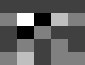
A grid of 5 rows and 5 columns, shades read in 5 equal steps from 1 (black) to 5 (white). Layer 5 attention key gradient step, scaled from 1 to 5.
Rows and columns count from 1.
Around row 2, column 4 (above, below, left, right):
2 2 1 3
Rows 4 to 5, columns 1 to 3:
2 3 2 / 3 4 2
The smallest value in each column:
2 1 1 2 2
